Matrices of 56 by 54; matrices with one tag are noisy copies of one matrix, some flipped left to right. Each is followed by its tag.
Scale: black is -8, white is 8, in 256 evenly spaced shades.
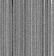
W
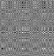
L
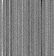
W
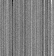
W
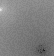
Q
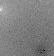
Q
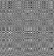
L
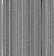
W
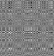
L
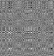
L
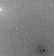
Q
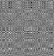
L
